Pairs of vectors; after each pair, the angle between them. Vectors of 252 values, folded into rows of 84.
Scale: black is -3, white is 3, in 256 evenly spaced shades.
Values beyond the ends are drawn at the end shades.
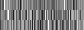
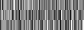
partly aligned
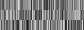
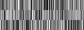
nearly parallel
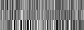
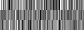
orthogonal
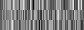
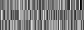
orthogonal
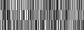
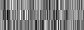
nearly parallel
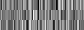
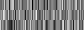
partly aligned
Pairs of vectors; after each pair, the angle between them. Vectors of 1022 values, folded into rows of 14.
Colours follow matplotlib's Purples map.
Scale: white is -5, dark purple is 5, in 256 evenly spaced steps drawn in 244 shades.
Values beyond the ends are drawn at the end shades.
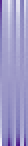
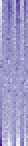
nearly opposite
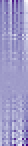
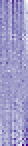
nearly parallel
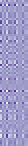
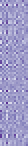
nearly opposite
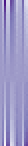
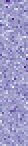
orthogonal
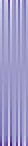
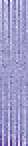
nearly parallel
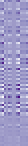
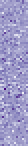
partly aligned
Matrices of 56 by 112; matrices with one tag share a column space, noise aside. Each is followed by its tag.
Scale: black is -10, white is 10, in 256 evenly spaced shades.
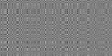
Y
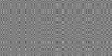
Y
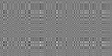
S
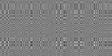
S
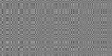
Y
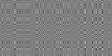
Y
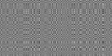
Y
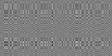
S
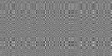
S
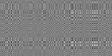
S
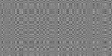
Y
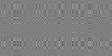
S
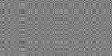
Y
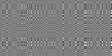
S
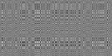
S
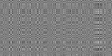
Y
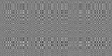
S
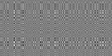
S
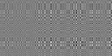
S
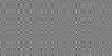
Y
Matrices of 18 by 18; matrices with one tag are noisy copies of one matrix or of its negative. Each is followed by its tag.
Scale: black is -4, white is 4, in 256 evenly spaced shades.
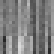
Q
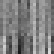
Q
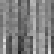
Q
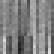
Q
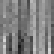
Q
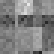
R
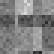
R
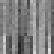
Q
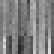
Q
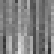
Q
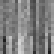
Q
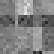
R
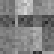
R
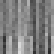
Q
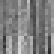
Q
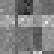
R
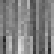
Q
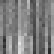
Q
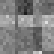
R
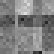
R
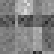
R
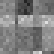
R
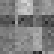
R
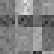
R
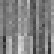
Q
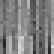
Q
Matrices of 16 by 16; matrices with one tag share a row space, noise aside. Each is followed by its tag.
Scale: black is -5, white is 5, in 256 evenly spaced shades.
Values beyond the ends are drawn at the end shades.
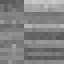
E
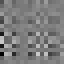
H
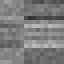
E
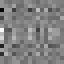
H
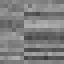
E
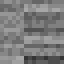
E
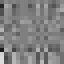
H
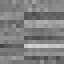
E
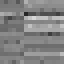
E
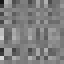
H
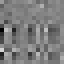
H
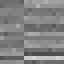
E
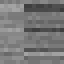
E
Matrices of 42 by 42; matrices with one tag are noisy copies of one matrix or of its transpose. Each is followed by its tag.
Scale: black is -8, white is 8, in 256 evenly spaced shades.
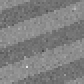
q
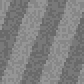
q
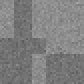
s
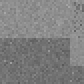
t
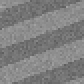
q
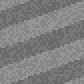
q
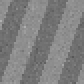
q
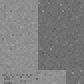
t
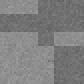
s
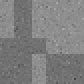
s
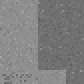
t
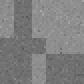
s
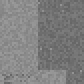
t
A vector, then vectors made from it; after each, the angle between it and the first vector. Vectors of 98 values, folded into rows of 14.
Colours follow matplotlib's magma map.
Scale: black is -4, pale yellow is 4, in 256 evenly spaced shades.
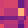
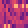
orthogonal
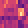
nearly parallel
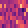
partly opposed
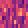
partly aligned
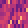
orthogonal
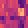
nearly parallel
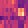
nearly parallel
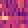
partly opposed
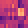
nearly parallel
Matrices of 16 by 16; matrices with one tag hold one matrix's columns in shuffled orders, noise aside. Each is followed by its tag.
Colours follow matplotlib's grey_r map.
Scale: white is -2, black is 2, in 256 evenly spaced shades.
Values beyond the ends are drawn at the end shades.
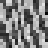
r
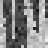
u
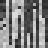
u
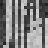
u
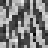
r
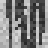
u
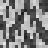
r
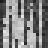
u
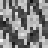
r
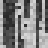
u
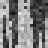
u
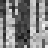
u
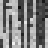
u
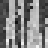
u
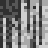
u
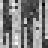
u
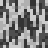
r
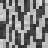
r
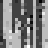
u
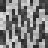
r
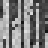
u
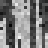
u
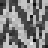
r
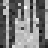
u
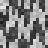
r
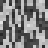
r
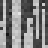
u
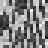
r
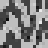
r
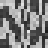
r
